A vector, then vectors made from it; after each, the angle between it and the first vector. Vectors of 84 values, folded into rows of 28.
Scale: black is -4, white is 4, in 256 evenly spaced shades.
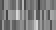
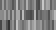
partly aligned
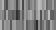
nearly opposite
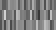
partly aligned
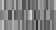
partly opposed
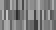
nearly opposite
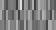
partly opposed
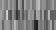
nearly opposite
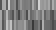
partly opposed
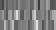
partly aligned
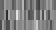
nearly parallel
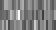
partly aligned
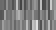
partly aligned
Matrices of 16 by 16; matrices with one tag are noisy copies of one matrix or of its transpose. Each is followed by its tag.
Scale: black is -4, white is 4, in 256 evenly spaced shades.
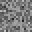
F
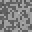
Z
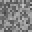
Z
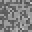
Z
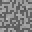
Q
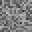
F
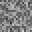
F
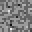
Q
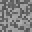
Z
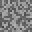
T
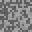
Z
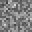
T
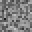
Z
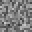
Q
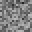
Z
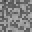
Z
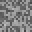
F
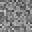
F
